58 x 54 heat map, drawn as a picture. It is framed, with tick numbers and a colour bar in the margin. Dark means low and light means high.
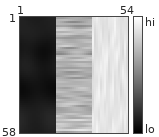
The table splits into one row of 3 panels. Panel 1,1: very low, smooth, faint in contrast. Panel 1,2: high, streaked across. Panel 1,3: very high, streaked downward, faint in contrast.
